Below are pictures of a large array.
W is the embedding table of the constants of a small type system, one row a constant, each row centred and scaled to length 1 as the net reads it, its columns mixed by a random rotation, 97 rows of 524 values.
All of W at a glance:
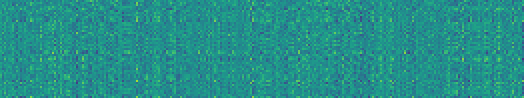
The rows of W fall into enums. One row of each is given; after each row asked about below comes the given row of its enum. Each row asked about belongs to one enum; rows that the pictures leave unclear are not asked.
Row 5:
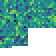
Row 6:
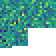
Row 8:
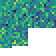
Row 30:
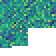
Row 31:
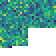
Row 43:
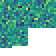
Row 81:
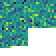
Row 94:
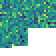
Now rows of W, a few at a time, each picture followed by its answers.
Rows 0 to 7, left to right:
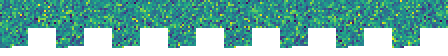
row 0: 94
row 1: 5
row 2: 81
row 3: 30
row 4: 81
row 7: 31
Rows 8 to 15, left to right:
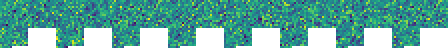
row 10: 43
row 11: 30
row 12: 94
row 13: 81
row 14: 5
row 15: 43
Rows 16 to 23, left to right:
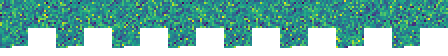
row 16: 94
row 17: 81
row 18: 30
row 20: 81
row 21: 81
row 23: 43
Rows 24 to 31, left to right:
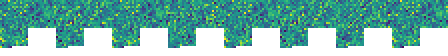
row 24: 31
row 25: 6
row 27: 94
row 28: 31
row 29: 6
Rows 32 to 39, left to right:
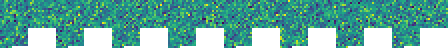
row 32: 5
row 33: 6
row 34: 30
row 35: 94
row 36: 30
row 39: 43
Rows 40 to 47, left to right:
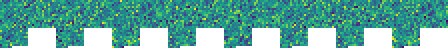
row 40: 30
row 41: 6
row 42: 31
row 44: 5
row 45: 30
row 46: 43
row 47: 31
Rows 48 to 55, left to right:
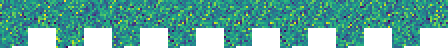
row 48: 94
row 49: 31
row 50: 43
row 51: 6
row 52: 6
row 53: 6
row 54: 30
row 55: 94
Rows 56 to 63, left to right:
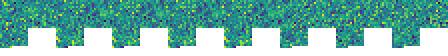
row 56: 81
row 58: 31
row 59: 31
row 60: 31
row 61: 30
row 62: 6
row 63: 94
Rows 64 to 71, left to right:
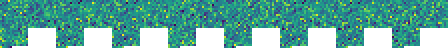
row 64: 31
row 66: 81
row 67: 8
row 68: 30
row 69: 81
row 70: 81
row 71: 6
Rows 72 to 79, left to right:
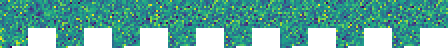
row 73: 81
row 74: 94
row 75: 43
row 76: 43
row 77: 94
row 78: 30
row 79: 43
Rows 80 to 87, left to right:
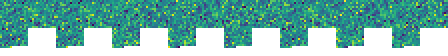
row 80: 81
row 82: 8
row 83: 31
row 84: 43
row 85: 81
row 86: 31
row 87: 30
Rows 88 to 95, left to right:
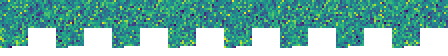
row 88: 31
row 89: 6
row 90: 43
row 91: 8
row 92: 31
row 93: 43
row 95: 8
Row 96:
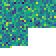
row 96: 81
